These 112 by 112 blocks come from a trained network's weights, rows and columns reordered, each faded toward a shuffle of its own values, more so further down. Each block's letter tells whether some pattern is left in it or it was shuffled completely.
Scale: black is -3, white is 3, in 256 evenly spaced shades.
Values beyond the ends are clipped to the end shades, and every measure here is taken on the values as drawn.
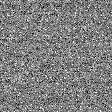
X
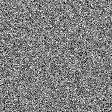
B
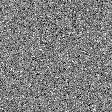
B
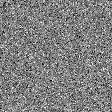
B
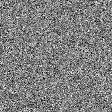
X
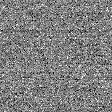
X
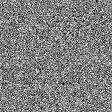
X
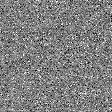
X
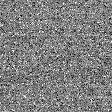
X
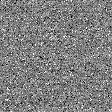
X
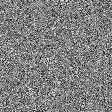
B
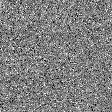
B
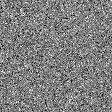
B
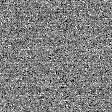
X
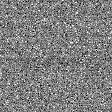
X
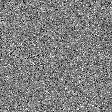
X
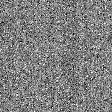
X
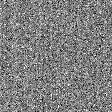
X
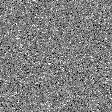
B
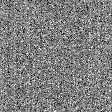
X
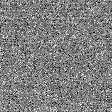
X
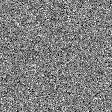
B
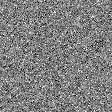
B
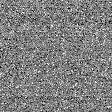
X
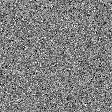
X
